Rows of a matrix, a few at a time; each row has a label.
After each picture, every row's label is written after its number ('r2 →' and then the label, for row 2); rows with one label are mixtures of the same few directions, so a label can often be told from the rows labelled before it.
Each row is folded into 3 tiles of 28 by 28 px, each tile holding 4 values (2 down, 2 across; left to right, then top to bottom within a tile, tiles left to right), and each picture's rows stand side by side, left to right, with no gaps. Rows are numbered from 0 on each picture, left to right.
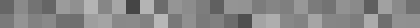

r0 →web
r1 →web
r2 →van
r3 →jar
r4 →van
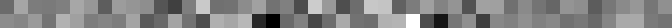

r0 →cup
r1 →cup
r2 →van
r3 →jar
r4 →van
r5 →jar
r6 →web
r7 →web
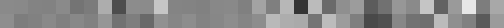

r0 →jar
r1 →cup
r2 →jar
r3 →web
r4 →web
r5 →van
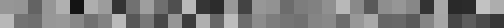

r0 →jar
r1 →van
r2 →van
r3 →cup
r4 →van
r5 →web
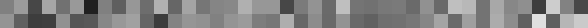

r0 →web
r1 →web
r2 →cup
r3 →van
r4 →cup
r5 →van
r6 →van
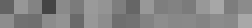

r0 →van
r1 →web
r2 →van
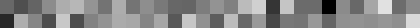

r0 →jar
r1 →web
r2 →jar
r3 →cup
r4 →van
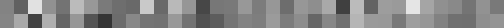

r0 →van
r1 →jar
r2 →cup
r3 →cup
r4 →cup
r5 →web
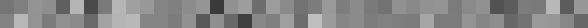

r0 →jar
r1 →cup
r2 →van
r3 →cup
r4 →web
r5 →jar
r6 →web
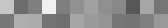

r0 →van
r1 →web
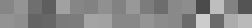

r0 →web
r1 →jar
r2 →van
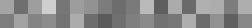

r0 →van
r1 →jar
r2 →van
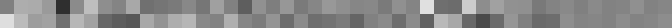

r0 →jar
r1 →web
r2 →jar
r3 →van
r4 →jar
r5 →van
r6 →web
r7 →van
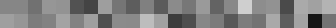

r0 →jar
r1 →van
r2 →jar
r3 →cup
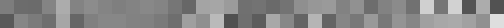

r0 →jar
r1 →van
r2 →cup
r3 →jar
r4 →van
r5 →web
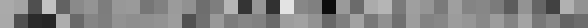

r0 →web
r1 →web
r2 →jar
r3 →cup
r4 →van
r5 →web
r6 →web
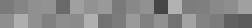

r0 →jar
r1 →jar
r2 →van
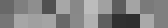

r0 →web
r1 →web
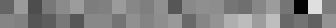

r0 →web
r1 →van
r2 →van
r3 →web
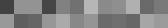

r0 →van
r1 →web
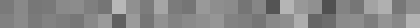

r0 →web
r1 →van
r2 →cup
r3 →cup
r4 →van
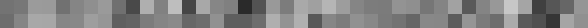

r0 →web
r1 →web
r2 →cup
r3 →cup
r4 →van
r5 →van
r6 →cup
